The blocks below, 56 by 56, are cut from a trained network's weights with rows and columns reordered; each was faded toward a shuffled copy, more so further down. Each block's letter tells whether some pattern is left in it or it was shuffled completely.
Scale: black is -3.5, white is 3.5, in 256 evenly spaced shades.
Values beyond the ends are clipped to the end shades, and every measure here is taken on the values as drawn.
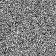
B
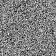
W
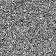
W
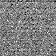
B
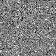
B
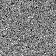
W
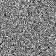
W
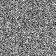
W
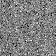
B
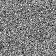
W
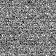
B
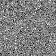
B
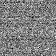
B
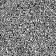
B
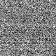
B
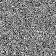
B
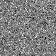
B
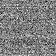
B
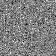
W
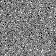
W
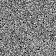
W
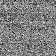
B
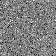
W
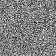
W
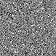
W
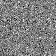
W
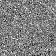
W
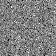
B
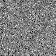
W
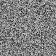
W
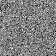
W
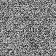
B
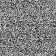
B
